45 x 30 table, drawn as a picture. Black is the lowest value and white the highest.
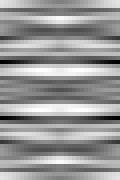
Slope: none. Grain: streaks across. Mirror symmetry: left to right and top to bottom.
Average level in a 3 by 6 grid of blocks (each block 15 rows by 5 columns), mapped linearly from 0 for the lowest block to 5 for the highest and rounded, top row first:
4 3 3 3 3 4 | 0 4 5 5 4 0 | 4 3 3 3 3 4
